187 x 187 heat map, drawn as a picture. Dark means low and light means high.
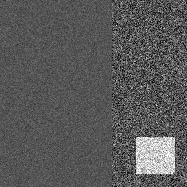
The left part is calmer, up to a seam about 60% of the way across. The bottom right is the ninth with the highest average. There are no regular stripes. Most values sit low, with a long tail of high ones. In the bottom right lies a patch that is higher than the rest.
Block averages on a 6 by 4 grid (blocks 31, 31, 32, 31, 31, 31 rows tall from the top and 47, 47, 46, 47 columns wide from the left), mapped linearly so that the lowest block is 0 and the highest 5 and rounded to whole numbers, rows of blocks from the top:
0 0 0 0 | 0 0 0 0 | 0 0 0 0 | 0 0 0 0 | 0 0 1 5 | 0 0 1 5
